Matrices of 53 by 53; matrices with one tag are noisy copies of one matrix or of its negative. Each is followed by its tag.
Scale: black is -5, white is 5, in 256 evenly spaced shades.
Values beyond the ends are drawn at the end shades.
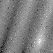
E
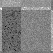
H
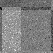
H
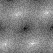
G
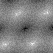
G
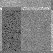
H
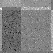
H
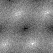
G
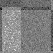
H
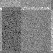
H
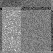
H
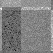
H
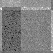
H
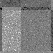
H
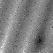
E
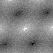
G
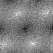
G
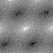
G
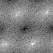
G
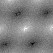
G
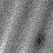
E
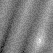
E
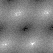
G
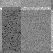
H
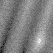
E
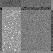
H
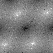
G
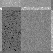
H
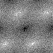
G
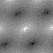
G
